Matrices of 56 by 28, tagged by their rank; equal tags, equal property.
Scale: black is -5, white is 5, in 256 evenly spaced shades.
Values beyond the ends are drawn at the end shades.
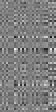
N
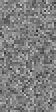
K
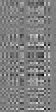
N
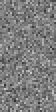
K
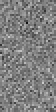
K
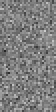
K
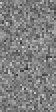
K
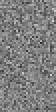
K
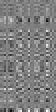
N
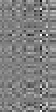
N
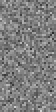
K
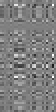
N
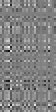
N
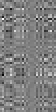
N
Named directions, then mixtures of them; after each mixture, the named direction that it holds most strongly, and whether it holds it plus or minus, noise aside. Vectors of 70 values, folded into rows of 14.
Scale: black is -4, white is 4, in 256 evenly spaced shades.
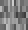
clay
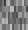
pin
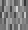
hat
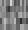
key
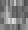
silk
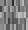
clay, minus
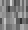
key, plus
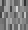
hat, plus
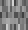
clay, plus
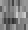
clay, minus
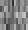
clay, minus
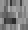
silk, minus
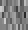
hat, minus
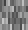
pin, plus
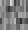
key, plus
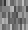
pin, plus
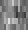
clay, plus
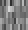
key, minus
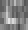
silk, plus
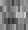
clay, minus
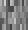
pin, minus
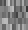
pin, plus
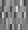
hat, plus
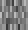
hat, minus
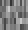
key, minus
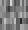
key, plus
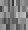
clay, minus
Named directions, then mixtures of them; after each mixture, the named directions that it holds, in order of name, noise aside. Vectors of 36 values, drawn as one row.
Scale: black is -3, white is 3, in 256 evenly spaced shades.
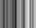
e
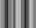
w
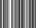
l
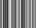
e, l, w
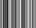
e, l, w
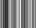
e, l, w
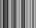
e, l, w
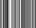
l, w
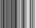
e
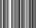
l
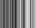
e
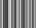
e, l, w
